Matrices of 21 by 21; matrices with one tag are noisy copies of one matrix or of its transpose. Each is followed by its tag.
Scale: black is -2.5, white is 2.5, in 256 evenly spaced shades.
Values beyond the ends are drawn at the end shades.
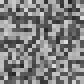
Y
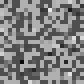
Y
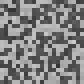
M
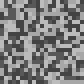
M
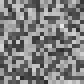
M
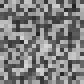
Y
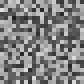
Y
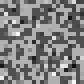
M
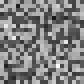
Y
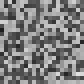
M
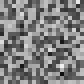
M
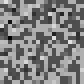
M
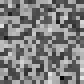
M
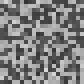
M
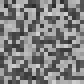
M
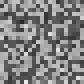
Y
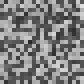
Y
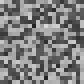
M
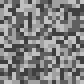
Y
